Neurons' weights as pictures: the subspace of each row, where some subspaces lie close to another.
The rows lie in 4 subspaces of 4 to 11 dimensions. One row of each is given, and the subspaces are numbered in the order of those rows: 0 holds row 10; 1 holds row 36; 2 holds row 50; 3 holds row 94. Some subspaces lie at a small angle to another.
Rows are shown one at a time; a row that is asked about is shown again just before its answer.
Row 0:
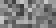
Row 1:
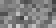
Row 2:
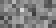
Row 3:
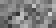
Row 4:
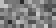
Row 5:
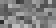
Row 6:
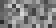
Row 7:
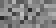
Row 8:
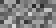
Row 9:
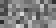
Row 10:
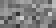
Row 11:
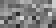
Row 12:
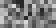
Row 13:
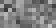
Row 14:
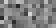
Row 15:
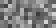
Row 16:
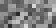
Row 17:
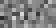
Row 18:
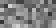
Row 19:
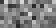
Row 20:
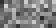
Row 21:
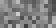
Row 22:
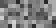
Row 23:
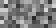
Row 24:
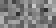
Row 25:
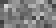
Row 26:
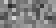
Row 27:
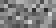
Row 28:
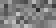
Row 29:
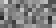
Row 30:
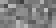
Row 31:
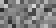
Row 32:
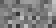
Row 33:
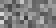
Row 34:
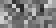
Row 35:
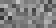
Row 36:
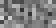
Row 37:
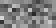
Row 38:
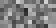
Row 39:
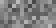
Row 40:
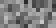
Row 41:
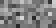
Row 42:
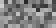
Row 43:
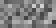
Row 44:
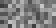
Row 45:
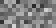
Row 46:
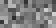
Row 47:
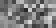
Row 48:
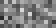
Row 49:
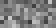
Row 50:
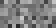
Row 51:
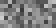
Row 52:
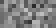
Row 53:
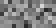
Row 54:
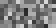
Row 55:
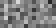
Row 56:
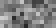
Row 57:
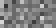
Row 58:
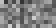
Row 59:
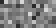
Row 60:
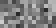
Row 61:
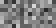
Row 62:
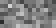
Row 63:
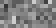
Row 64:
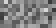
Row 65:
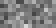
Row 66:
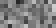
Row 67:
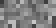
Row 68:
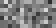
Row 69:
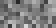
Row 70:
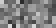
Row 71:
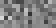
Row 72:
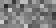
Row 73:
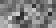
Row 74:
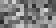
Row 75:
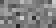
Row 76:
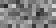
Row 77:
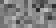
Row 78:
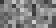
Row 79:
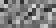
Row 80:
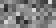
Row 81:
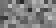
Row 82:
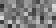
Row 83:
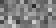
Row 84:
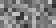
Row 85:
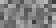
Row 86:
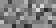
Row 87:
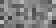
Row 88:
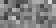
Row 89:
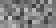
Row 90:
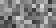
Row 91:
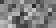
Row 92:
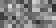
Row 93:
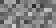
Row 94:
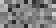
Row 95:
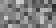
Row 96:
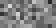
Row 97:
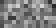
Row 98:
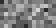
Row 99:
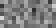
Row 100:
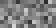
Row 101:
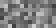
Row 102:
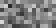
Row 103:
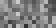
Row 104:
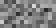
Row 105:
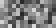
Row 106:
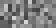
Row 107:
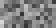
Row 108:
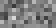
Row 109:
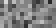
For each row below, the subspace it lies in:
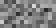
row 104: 0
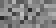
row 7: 3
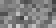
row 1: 2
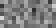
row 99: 3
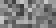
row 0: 3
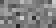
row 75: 0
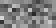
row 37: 3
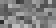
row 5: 0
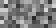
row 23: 2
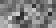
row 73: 0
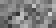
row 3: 0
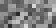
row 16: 0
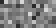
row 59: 1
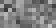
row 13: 3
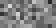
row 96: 3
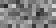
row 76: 1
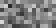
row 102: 2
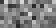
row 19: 2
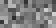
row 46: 3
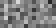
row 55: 3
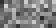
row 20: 3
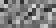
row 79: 2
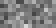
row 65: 3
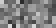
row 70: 2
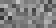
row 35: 1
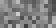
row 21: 0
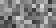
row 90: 0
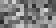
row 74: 0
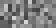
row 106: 3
